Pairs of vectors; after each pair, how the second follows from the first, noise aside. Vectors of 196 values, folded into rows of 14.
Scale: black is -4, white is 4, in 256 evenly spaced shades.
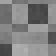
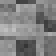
wrapped around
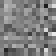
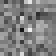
wrapped around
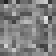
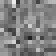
wrapped around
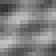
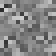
sign-scrambled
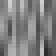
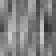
wrapped around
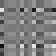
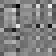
wrapped around
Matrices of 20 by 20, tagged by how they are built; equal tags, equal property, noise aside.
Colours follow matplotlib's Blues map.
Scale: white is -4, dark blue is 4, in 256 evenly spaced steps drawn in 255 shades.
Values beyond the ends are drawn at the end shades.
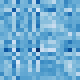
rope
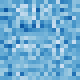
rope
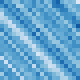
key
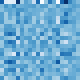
rope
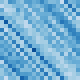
key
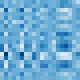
rope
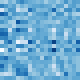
rope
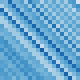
key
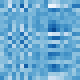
rope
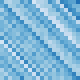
key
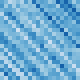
key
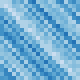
key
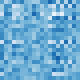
rope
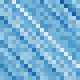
key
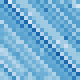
key
